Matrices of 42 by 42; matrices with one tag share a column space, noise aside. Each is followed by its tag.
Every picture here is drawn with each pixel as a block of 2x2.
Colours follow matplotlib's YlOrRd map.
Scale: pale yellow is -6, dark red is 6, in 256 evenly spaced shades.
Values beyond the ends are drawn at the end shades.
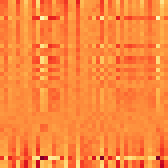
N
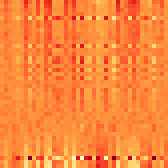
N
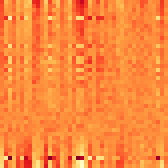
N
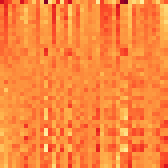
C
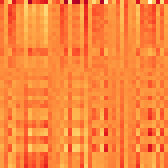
C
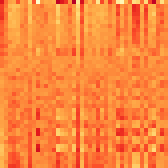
C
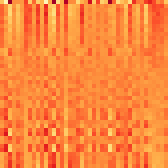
C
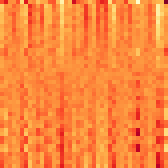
C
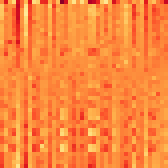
C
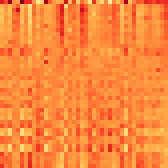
C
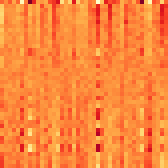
C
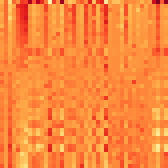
C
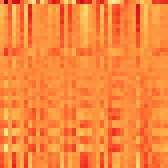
C
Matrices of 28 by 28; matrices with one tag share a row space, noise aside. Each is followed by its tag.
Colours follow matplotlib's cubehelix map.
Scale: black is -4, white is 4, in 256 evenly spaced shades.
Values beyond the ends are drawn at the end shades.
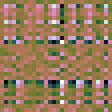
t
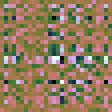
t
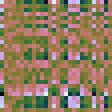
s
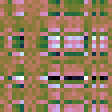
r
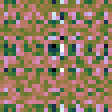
t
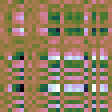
r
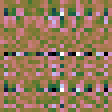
t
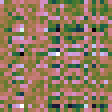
r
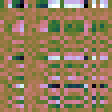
r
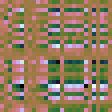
r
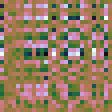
s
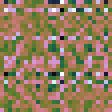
t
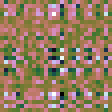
t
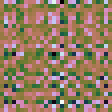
t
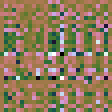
t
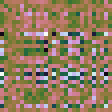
s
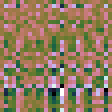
t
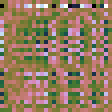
s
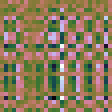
t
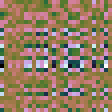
s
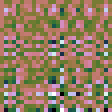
t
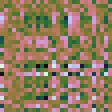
s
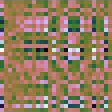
s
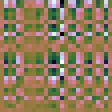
t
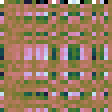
s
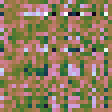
s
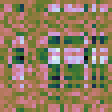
r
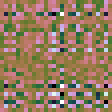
t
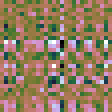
t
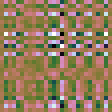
t
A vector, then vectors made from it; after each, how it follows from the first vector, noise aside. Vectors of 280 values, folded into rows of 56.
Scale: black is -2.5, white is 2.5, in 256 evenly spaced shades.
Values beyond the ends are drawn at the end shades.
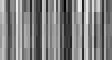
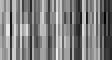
wrapped around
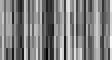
wrapped around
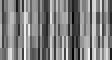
wrapped around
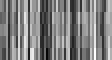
reversed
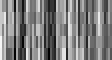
wrapped around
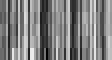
reversed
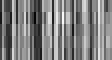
wrapped around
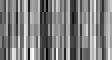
reversed
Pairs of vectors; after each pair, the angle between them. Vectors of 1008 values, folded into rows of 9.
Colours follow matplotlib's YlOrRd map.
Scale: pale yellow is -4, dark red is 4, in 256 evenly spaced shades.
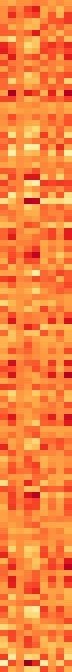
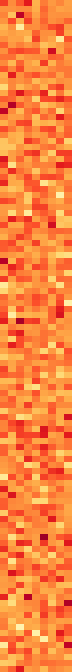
orthogonal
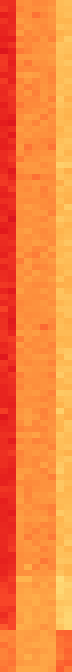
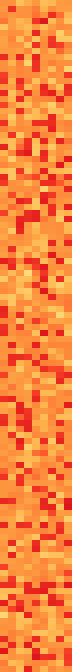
orthogonal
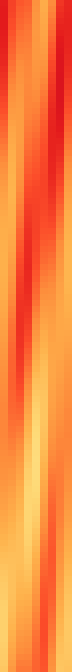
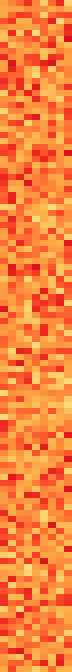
orthogonal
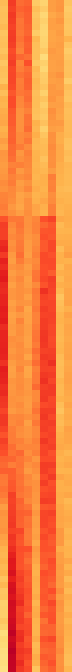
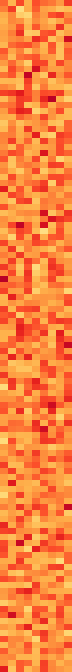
orthogonal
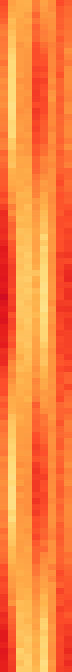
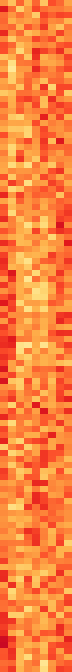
partly aligned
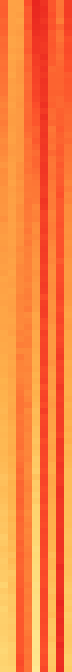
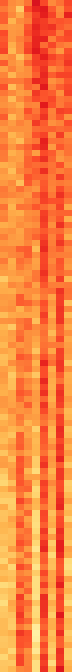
nearly parallel
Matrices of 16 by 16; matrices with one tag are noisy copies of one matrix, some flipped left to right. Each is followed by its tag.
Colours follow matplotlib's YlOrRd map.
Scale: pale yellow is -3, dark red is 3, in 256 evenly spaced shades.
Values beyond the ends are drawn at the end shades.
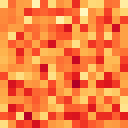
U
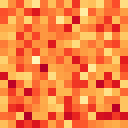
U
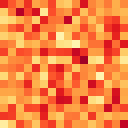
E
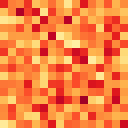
E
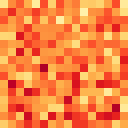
U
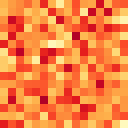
E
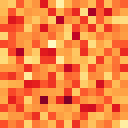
E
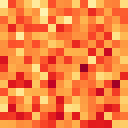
U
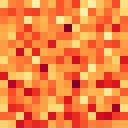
U
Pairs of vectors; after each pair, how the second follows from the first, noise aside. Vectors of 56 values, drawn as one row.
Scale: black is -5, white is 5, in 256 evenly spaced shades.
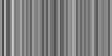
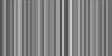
wrapped around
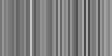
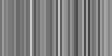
copied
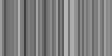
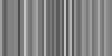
sign-scrambled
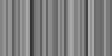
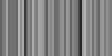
reversed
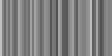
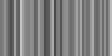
reversed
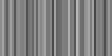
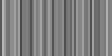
wrapped around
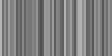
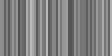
reversed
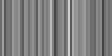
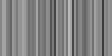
sign-scrambled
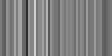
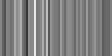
copied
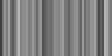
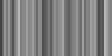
copied
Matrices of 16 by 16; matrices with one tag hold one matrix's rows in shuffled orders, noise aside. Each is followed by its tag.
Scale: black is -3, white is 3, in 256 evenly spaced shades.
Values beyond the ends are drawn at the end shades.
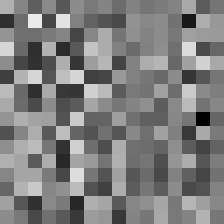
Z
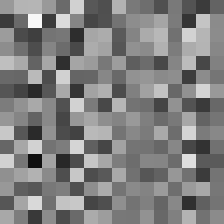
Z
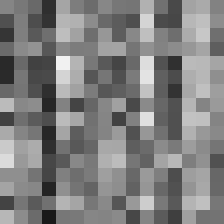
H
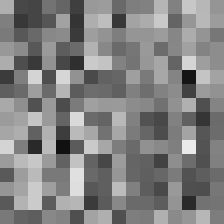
Z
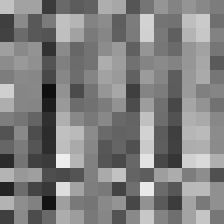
H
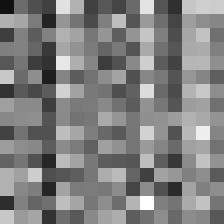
H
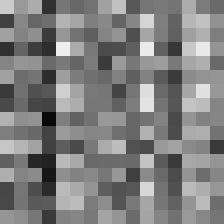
H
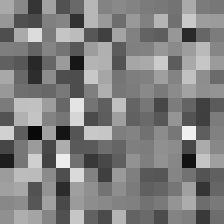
Z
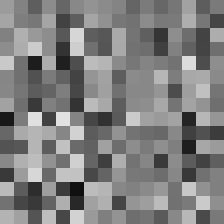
Z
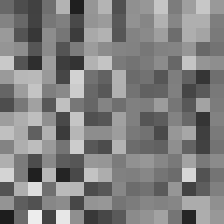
Z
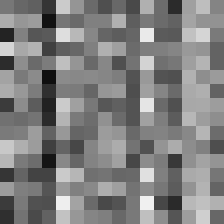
H
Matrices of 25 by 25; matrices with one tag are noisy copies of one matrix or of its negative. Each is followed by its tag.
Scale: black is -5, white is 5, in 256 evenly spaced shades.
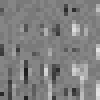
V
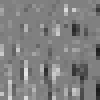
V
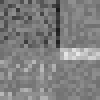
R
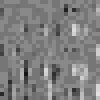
V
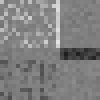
R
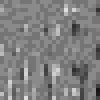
V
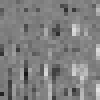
V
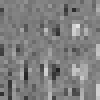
V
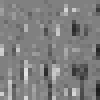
V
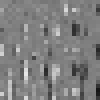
V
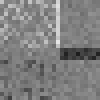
R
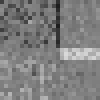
R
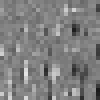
V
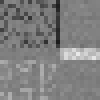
R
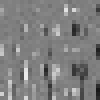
V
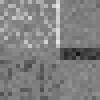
R
